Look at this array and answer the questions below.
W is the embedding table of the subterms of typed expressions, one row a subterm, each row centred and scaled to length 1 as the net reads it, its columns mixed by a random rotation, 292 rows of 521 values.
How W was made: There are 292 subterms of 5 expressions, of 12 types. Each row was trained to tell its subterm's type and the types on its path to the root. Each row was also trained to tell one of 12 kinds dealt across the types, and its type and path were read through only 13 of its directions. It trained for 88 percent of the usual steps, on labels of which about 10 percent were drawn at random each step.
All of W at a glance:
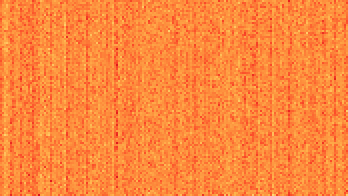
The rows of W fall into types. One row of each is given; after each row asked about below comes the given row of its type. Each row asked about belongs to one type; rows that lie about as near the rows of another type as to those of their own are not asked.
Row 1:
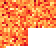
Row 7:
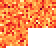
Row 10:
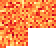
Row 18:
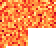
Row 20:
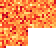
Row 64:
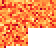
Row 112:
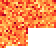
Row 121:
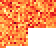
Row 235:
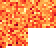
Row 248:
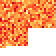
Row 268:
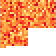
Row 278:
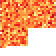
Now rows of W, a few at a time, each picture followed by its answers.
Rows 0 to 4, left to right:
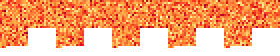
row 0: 20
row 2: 112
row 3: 278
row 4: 18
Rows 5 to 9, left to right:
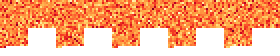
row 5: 235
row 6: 1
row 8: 10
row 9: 248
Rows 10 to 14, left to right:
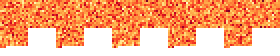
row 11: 18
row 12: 278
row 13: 64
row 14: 64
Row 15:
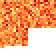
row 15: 121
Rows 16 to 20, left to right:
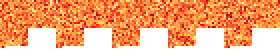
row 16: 112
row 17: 121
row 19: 64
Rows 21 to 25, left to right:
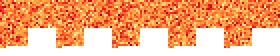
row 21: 64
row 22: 278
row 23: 235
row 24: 7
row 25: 121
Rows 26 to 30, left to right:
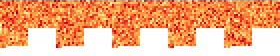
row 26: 278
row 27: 7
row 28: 7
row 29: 278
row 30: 64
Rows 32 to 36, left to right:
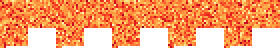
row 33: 248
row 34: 268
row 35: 18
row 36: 1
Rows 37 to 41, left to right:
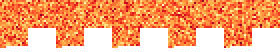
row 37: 18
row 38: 268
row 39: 112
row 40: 20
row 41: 1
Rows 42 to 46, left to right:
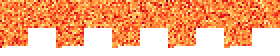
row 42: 268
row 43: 20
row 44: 18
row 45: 248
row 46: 112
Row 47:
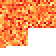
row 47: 278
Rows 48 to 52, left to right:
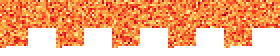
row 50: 64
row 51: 7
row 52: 18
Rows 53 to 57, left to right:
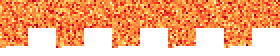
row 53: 1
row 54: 248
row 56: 18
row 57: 18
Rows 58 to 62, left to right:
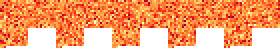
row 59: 10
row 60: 278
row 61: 64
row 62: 268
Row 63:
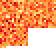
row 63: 7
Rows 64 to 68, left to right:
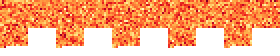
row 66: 18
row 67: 268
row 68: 278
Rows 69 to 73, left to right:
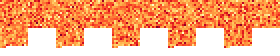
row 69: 7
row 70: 248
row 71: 18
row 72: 7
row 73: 248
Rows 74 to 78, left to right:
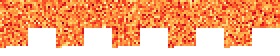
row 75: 20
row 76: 10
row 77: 268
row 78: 121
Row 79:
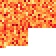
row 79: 248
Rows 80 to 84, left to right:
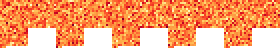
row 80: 20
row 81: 268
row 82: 112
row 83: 7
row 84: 121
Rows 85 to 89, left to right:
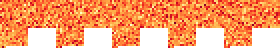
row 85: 278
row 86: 64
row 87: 121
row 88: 235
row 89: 10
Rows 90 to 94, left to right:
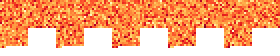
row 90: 278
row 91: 7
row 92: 235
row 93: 1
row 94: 235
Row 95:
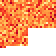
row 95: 268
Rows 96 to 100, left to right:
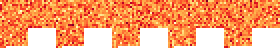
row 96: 7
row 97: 64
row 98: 121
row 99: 248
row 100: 10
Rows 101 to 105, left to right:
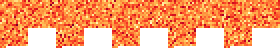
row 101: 64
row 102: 64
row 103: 7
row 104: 112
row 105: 268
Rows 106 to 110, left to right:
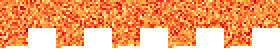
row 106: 112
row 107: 7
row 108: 121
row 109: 112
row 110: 1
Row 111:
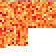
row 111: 248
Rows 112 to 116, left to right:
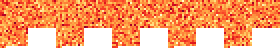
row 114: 235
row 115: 64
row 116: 18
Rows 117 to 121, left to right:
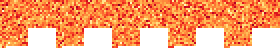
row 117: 112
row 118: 112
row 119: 235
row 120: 10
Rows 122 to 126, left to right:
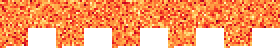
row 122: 1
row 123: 18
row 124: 268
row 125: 278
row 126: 121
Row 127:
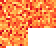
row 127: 7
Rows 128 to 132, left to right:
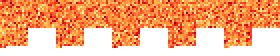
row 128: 121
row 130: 20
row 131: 20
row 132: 10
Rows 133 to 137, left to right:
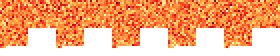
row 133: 20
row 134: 64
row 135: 112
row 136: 248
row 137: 112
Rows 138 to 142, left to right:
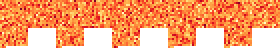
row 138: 121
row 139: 268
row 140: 20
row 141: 1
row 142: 64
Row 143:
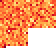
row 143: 235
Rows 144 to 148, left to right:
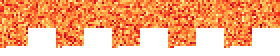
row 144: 64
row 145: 64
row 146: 112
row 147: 64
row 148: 1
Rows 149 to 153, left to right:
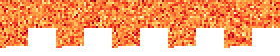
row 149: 1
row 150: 7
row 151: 1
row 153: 64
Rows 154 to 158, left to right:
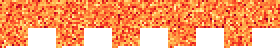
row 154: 268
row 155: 121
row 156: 20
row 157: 112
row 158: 268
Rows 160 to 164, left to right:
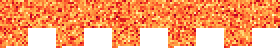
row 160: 10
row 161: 235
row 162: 10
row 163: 20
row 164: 235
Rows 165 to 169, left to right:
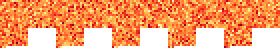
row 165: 1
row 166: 112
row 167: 1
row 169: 235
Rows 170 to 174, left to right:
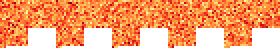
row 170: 64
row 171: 1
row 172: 1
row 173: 10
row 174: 121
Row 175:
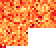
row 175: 235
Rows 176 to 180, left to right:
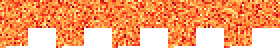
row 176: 278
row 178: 18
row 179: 1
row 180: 248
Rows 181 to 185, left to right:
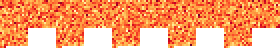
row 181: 121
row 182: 64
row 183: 248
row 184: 18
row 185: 112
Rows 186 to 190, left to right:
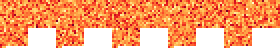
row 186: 1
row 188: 112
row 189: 112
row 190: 268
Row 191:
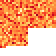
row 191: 10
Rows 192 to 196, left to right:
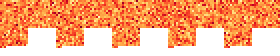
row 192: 64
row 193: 10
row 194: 121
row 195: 20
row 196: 18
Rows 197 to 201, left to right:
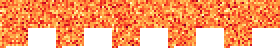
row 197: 121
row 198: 7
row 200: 7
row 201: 121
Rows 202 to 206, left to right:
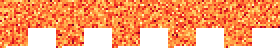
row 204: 20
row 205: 64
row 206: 112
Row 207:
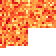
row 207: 235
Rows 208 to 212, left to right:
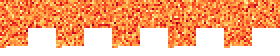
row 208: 112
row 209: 121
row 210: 248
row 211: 7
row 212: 18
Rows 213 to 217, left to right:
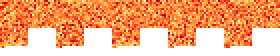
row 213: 248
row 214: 64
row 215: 248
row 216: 18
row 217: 20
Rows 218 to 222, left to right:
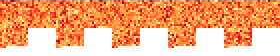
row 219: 7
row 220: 268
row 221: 64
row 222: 1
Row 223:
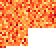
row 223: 268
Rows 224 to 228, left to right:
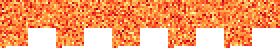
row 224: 7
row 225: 10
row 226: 20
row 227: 268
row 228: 18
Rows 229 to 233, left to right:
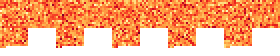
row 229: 121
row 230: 235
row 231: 20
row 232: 1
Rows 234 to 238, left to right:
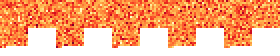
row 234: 1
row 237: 112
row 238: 20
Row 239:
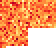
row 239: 268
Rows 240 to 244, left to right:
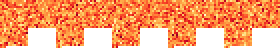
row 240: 1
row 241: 248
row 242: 64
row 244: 278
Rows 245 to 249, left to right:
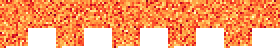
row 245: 18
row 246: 248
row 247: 20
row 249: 121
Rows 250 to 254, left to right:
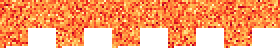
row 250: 64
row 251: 248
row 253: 235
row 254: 20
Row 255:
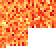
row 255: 18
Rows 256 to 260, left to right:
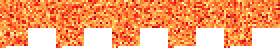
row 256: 268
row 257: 20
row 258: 64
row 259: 10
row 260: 268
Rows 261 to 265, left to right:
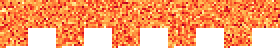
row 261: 121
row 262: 20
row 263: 64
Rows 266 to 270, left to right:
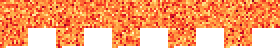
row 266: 7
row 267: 7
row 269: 112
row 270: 248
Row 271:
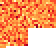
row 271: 1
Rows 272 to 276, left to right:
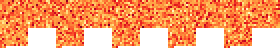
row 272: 235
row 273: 10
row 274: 7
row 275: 121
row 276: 268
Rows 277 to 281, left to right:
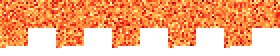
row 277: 112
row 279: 7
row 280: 18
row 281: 268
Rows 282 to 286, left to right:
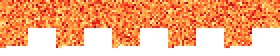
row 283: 121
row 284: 248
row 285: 121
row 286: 20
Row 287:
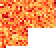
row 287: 20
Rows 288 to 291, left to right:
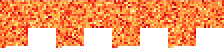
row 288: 20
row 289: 1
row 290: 10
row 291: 1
